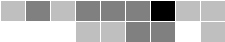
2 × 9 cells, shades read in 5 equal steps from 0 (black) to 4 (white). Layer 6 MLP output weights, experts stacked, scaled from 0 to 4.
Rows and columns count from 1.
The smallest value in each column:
3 2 3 2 2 2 0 3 3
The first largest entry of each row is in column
1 1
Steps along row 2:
same same down same down same up down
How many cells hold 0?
1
